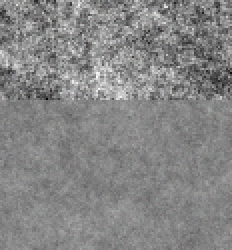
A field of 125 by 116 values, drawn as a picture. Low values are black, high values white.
A horizontal seam about 40% of the way down splits the table, and the bottom part is calmer. No overall slope runs across the table. A few values lie far out on both sides of the bulk. The field is mottled with small blotches.
